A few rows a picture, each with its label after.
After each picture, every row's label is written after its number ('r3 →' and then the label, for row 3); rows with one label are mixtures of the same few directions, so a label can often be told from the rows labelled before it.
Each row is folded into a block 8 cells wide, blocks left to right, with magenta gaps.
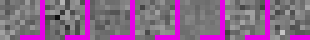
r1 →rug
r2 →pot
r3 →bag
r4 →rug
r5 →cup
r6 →bag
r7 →rug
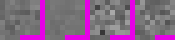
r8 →bag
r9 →bag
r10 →rug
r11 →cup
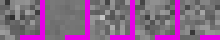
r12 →cup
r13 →bag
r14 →pot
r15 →cup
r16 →rug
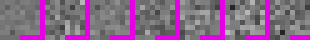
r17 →rug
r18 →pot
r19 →rug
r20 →rug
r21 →bag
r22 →rug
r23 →rug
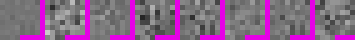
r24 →pot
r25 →rug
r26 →pot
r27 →cup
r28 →pot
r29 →rug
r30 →pot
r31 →cup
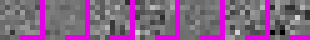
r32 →rug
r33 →bag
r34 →pot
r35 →bag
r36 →cup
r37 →rug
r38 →bag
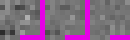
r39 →bag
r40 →bag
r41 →pot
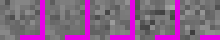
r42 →cup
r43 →cup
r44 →pot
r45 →bag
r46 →rug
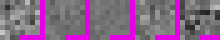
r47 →rug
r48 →cup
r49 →rug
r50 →cup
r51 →bag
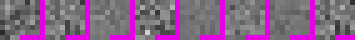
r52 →rug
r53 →pot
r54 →pot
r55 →rug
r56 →pot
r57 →rug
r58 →bag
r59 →pot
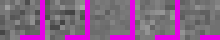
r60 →rug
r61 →bag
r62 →pot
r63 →bag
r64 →bag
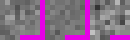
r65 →cup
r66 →rug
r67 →rug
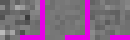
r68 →bag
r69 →cup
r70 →bag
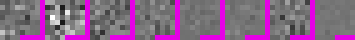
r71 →bag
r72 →cup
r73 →rug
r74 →pot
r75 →cup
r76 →bag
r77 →pot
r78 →rug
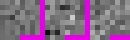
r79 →pot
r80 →bag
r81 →rug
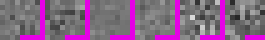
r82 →pot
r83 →bag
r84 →bag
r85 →rug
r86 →pot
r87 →cup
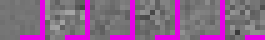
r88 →pot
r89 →bag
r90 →bag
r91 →pot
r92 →rug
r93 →rug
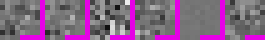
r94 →bag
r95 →bag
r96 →pot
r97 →bag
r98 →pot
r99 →cup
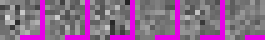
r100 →cup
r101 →pot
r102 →pot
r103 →bag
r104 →pot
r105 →rug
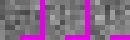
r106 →bag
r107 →cup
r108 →cup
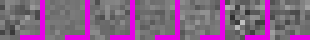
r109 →bag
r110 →rug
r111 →cup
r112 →bag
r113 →bag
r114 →cup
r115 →bag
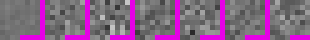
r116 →rug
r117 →pot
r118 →pot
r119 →rug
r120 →rug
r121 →rug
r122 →cup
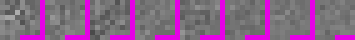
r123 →pot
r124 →cup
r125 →rug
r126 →rug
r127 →bag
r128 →rug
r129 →pot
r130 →rug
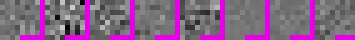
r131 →pot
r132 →pot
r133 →cup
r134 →bag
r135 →bag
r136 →pot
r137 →cup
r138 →rug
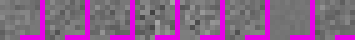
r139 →bag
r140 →rug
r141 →rug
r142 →pot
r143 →cup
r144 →rug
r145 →pot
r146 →rug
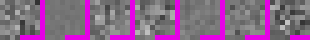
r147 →pot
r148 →pot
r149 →cup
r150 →bag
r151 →rug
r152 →rug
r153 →cup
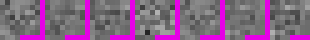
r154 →cup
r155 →bag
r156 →bag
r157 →rug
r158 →cup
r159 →bag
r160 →bag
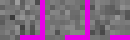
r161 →pot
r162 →rug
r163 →bag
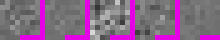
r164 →cup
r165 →cup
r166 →rug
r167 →bag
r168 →cup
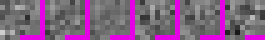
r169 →bag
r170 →rug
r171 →rug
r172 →cup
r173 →cup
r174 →bag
